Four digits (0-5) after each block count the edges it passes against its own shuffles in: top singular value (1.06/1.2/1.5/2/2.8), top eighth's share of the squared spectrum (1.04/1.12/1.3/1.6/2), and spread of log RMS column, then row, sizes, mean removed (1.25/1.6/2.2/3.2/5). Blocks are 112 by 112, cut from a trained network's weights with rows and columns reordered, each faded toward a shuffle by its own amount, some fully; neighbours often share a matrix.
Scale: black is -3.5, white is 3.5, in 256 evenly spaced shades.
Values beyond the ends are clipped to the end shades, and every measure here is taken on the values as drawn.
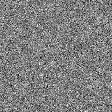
3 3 1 1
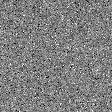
0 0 0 0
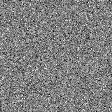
0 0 0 0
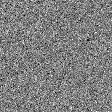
0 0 0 0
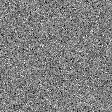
0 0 0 0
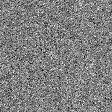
0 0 0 0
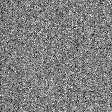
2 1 0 0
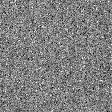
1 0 0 0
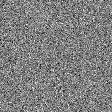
1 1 0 0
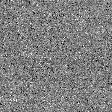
1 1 0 0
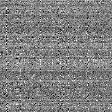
4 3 3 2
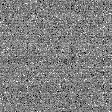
2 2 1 0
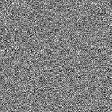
4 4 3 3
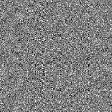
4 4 3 2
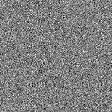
3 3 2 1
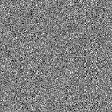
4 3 2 2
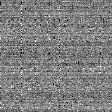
4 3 3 1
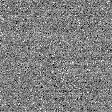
2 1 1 0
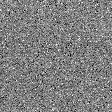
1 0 0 0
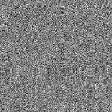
4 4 3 2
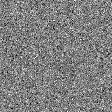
2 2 1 0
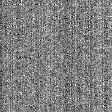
4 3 1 3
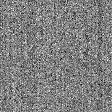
2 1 0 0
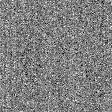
1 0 0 0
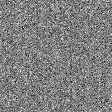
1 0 0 0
